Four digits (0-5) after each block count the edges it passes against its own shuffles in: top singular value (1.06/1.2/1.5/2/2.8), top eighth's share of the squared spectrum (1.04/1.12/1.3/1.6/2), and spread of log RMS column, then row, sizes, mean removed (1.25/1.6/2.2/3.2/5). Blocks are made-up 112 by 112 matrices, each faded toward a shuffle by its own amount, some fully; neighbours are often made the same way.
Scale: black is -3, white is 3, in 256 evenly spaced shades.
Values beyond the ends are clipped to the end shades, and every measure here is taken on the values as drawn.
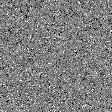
0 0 1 0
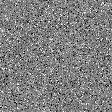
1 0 0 0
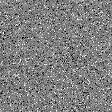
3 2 0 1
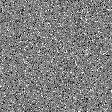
1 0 0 0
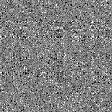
4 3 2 2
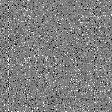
4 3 2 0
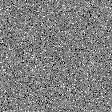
0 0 0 0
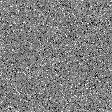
0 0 0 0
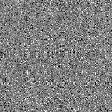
4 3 2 2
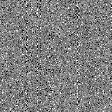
3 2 3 0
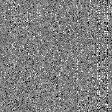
3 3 3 0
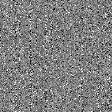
3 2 3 0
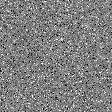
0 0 0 0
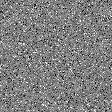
0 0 0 0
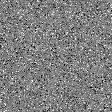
0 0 0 0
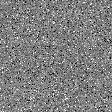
2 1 0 0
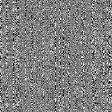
3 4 4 1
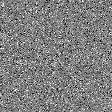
2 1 0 0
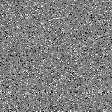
3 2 0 1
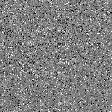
3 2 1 1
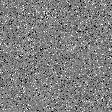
2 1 0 0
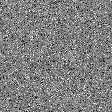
2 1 0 0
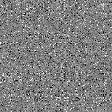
4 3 1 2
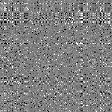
5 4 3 3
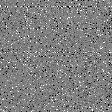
4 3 1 2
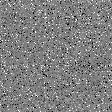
3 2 0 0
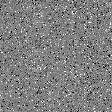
3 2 1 0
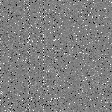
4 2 1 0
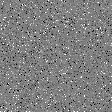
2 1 0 0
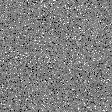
0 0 0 0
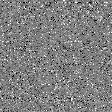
1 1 0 2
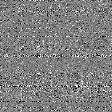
2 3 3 4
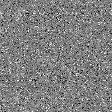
1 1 1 2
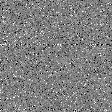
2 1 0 1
